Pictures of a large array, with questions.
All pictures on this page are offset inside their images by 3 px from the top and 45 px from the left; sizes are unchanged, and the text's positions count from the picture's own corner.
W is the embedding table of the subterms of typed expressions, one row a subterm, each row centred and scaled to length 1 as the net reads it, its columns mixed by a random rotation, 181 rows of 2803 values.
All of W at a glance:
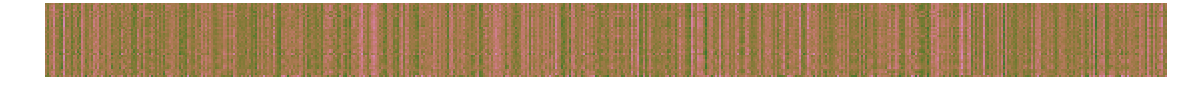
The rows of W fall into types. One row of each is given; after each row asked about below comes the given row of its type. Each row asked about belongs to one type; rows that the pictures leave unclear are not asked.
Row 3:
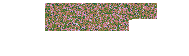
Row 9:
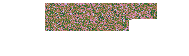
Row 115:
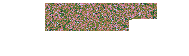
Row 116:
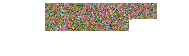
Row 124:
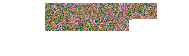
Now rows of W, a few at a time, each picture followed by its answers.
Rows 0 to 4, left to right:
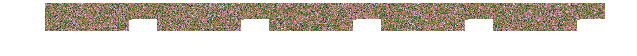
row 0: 3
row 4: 116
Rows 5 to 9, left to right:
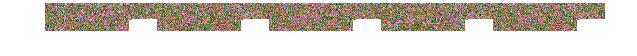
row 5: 116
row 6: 9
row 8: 124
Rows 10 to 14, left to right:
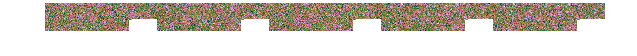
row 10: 9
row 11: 124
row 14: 116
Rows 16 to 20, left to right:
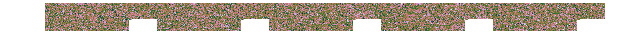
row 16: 9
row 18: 9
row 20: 3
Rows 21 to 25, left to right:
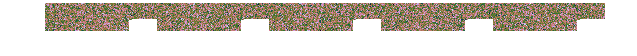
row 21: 3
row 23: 124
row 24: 9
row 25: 3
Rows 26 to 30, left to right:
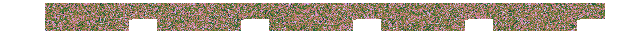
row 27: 9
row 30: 115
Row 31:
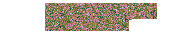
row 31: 9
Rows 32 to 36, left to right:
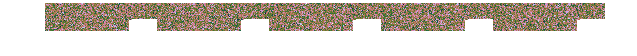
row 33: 9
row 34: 3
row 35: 3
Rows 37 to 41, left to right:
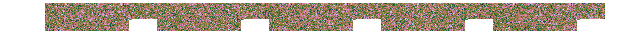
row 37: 116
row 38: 9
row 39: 3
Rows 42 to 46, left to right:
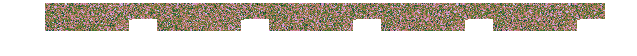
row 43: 115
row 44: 124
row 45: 116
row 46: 116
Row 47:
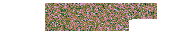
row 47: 115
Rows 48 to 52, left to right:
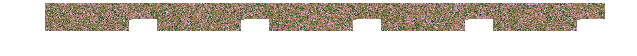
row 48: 9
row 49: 124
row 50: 3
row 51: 124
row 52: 115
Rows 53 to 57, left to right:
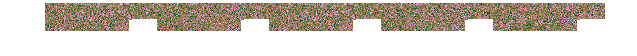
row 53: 116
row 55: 116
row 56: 115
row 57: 124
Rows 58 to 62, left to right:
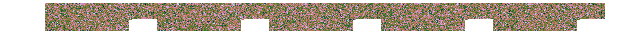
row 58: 115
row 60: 9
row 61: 3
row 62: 115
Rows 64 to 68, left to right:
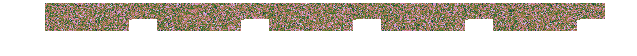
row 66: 3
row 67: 124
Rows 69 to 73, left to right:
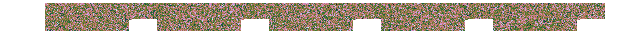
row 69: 9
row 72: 3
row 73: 124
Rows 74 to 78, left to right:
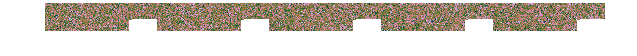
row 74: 3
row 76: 115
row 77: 124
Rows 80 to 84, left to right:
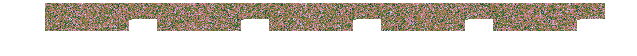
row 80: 3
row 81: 9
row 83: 124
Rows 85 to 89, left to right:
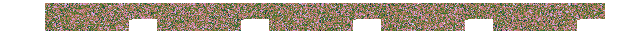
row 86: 9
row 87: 124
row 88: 3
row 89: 116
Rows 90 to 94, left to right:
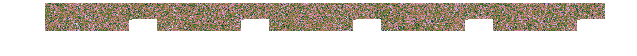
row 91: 116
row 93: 124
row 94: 124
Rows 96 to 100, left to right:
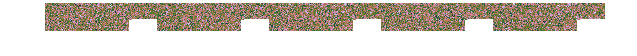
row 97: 124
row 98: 116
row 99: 9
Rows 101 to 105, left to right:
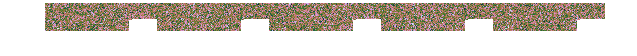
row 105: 116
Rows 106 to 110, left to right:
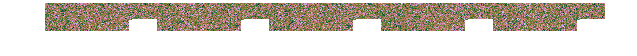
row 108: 115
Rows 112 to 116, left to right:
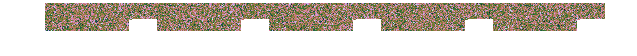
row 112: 124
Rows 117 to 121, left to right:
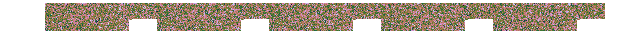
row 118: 3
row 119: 3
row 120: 3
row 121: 116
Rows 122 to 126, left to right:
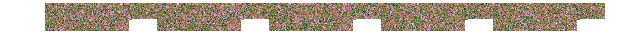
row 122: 116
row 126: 3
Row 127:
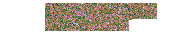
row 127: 3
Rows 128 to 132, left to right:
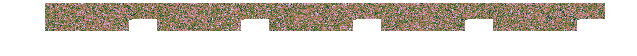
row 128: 3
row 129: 3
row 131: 9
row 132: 9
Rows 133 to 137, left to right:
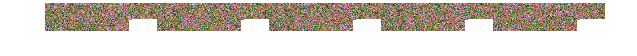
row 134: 115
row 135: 115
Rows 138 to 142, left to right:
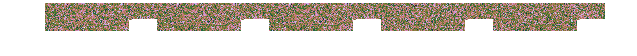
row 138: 3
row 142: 9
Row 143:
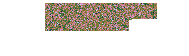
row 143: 115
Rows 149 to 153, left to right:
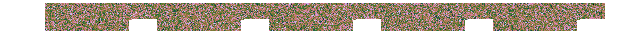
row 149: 9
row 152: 9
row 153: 115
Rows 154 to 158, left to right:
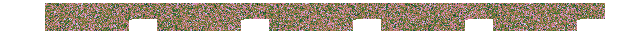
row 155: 115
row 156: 3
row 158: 3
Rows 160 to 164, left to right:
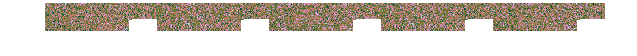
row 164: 115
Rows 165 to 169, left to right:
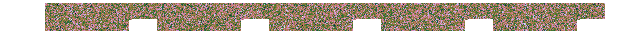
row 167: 116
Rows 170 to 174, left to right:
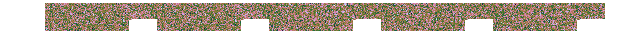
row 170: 9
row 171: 9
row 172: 116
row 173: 9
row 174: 3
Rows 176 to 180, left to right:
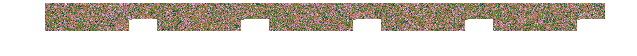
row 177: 115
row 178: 9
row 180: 124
